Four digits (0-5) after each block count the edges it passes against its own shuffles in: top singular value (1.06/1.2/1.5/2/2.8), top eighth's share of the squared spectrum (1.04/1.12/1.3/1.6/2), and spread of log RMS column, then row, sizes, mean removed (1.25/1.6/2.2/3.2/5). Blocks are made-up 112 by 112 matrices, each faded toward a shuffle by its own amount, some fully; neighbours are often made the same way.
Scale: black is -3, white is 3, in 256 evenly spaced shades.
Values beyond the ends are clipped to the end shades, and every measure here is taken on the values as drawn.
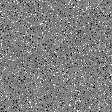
2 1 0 0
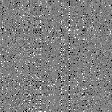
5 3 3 2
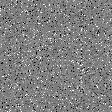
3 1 0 0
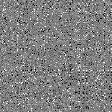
4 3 2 2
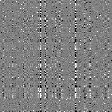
5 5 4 2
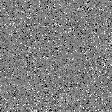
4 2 1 1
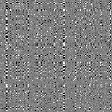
5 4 4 3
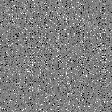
4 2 2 1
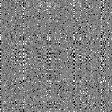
5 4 3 2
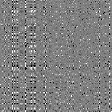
5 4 4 3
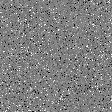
2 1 0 0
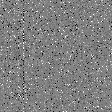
3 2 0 0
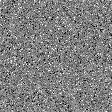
0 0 0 0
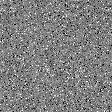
0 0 0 0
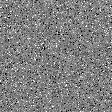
1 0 0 0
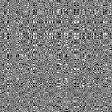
5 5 4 4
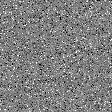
1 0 0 0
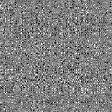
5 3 3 3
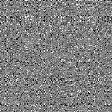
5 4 3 3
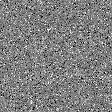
2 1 0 0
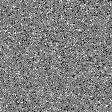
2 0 0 0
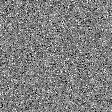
0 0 0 0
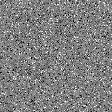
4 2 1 1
